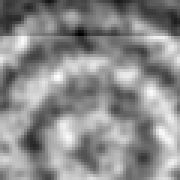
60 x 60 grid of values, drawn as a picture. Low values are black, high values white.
The bottom middle is the ninth with the highest average. A horizontal seam about 20% of the way down splits the table, and the bottom part is higher. Concentric rings centre on the bottom middle.
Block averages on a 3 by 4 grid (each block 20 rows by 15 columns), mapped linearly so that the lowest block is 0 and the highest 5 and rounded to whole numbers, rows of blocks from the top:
1012 / 3434 / 3544
